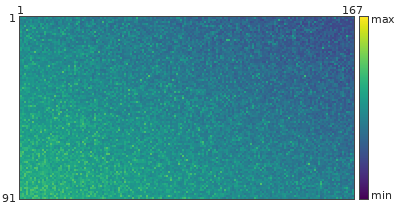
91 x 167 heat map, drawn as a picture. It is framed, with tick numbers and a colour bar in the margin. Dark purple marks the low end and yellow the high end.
Slope: up to the bottom left. Mirror symmetry: none. Ninth with the highest average: bottom left. Stripes: none. Ninth with the lowest average: top right. Histogram: bell-shaped.
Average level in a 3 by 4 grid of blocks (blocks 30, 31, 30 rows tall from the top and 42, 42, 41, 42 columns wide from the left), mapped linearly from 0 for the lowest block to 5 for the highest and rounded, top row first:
3 2 1 0 / 4 3 2 1 / 5 4 3 2
